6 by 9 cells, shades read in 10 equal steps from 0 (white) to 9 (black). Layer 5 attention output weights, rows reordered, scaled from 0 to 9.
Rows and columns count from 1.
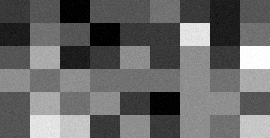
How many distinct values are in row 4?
3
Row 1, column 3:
9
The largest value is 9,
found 3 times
